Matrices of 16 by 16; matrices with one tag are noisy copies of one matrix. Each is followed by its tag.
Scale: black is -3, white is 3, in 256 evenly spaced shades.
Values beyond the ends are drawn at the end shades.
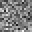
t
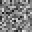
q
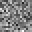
t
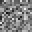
q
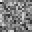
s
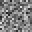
q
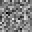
q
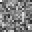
s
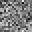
t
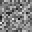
q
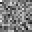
s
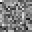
s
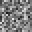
q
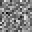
q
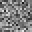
t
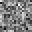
s
